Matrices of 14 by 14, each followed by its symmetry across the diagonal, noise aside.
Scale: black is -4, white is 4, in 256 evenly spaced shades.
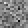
neither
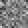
antisymmetric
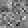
antisymmetric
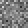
symmetric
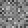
symmetric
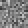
antisymmetric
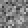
symmetric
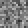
neither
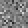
antisymmetric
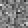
neither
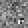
antisymmetric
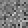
symmetric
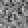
neither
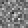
symmetric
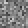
neither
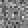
antisymmetric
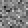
neither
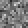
symmetric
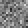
neither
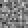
antisymmetric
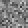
antisymmetric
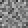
symmetric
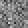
neither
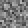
symmetric
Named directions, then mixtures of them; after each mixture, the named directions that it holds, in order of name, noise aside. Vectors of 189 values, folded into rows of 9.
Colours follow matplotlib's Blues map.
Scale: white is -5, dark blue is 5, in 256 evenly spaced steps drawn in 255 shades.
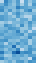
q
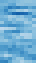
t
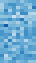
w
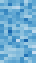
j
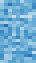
j, q, w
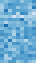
w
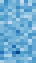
q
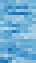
t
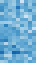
q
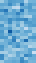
j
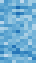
q, t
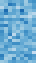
j, w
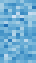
w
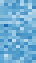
j, q, w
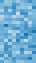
j, q, w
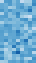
j, q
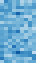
j, q, t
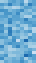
j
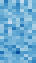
j, q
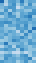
q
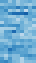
t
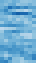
t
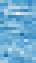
t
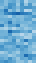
j, q, t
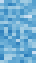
j, q, w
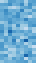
j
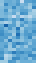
q, w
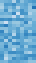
w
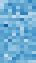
w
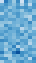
q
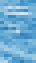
t
